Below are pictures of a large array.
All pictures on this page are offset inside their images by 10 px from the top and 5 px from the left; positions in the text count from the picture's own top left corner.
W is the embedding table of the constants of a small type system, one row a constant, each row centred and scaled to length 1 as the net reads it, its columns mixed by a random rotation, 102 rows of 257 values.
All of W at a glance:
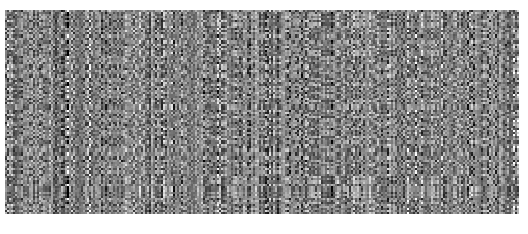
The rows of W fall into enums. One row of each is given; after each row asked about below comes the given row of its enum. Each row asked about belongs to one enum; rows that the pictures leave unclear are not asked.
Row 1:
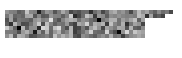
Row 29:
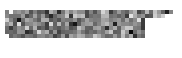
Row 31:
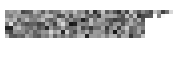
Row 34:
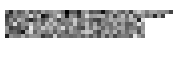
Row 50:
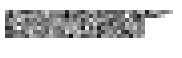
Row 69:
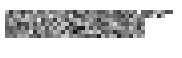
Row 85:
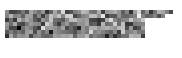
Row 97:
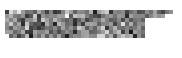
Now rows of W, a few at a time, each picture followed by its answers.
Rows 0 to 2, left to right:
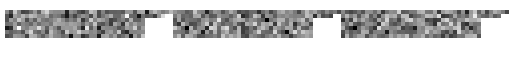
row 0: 50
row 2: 85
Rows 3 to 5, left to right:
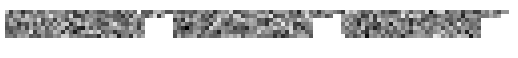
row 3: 69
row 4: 85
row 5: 97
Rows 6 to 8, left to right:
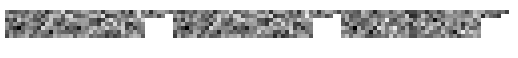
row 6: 85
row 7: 85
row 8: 1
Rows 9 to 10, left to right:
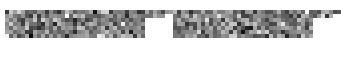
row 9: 97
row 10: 69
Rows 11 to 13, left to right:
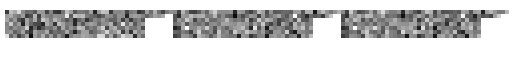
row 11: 97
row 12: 50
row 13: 50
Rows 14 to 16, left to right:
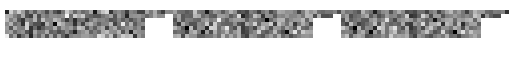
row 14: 97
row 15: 1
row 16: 1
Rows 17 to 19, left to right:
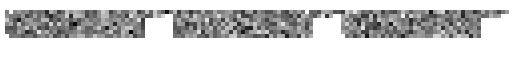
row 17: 29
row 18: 69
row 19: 97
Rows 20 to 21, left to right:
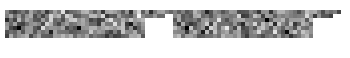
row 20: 85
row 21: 1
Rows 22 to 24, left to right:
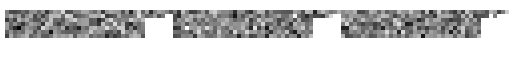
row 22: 85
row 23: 50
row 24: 31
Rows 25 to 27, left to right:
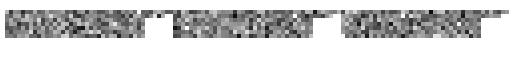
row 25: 69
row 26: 50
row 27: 97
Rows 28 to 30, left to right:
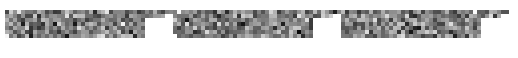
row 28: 97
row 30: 69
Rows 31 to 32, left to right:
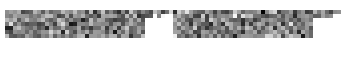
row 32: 97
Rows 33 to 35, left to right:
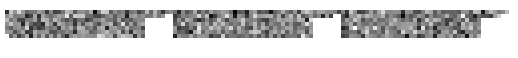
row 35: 50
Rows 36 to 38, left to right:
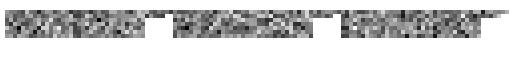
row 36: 1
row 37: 85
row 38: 50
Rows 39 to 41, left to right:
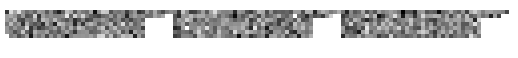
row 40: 50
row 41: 34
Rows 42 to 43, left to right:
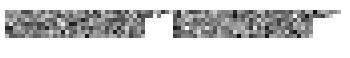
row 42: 31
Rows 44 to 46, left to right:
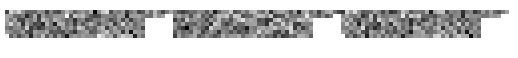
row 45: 85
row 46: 97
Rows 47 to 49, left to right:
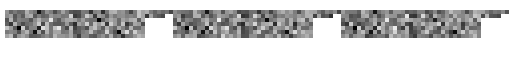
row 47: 1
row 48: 1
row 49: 1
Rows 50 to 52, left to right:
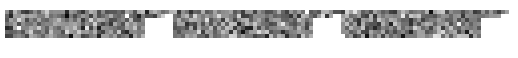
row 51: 69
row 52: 97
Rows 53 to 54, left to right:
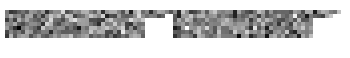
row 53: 85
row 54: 50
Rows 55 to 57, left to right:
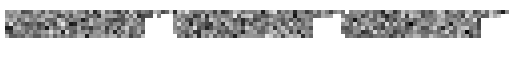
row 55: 31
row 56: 97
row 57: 29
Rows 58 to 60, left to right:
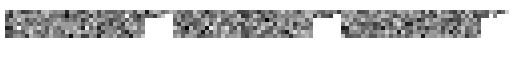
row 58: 50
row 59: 1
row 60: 31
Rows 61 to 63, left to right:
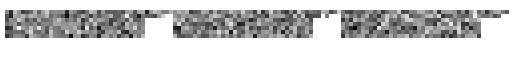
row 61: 50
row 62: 31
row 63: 85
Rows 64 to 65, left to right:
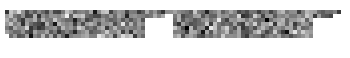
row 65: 1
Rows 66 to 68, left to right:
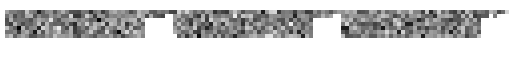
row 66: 1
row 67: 97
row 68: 31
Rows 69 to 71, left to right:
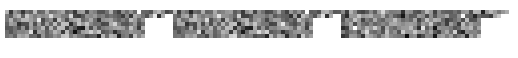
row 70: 69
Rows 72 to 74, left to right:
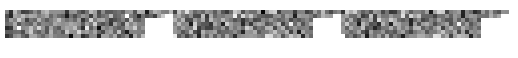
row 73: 97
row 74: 97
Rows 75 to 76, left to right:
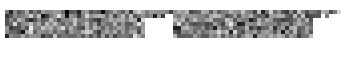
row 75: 34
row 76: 31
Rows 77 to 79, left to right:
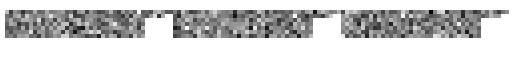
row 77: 69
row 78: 50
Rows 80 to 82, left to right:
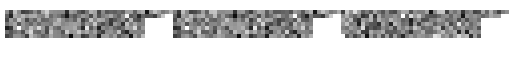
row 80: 50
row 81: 50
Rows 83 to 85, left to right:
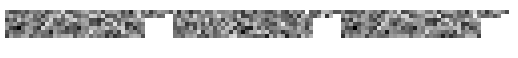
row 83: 85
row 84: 69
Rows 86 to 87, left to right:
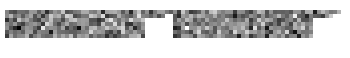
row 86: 85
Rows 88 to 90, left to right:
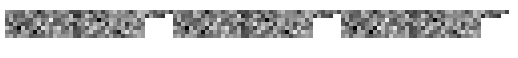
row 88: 1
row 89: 1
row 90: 1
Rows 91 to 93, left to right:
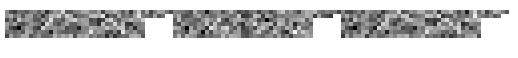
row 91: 85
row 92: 1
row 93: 85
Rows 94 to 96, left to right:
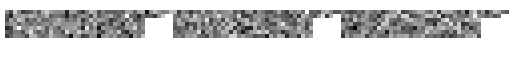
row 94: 50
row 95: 69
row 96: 85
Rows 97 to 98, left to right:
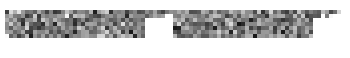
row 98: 31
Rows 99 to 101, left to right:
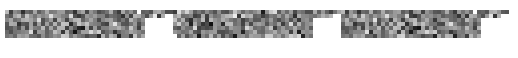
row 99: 69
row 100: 97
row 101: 69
